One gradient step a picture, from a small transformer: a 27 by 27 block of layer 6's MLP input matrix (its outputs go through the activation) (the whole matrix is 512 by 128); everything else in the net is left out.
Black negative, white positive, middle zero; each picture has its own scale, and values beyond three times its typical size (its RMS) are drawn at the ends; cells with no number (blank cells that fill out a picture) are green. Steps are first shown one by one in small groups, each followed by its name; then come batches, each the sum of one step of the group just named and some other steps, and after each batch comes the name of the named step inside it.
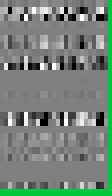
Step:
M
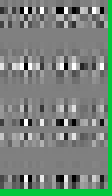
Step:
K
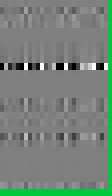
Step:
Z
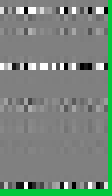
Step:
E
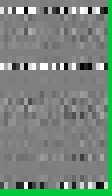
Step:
E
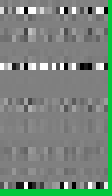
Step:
E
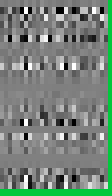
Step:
K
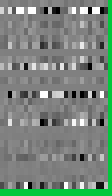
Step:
E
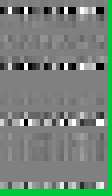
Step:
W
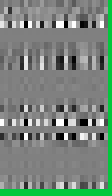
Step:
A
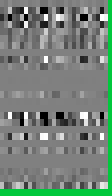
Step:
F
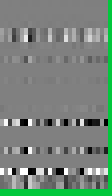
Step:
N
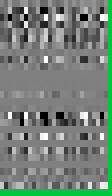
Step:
F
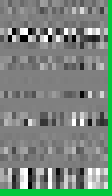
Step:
N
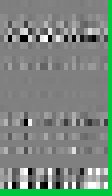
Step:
N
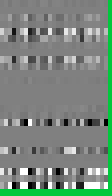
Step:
N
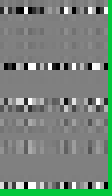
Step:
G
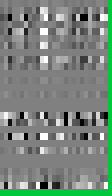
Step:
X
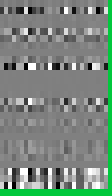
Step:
G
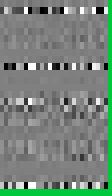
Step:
G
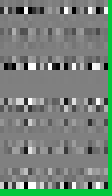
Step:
G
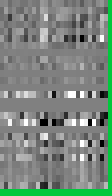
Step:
X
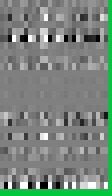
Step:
X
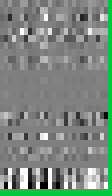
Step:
X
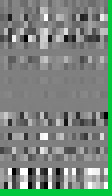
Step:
X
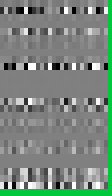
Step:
G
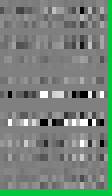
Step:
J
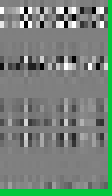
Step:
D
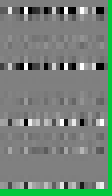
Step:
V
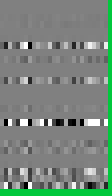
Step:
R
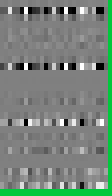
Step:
V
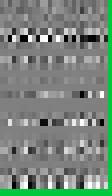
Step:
J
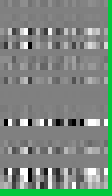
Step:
R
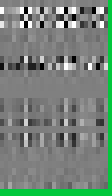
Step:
D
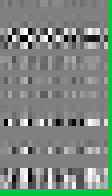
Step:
R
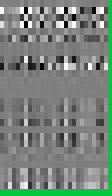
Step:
D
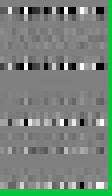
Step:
V
